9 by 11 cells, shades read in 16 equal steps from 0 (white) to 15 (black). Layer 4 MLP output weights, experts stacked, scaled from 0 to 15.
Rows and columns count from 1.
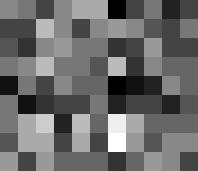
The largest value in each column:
14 14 12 13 11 11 15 14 13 13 11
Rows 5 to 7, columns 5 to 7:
9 9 15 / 11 8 13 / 4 9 1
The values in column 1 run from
6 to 14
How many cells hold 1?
1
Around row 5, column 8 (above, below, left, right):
12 11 15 13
